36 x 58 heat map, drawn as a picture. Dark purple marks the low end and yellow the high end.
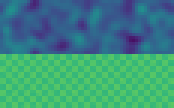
It is made of 2 by 1 panels. Panel 1,1: low, blotchy. Panel 2,1: high, checkered, faint in contrast.
